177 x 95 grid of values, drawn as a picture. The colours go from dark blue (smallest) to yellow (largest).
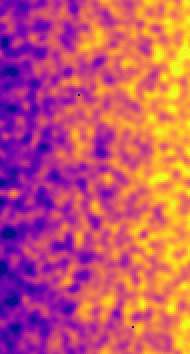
The field is mottled with small blotches. There is an overall slope up to the right. There are two isolated cells, each far lower than the cells round it. There are no regular stripes.
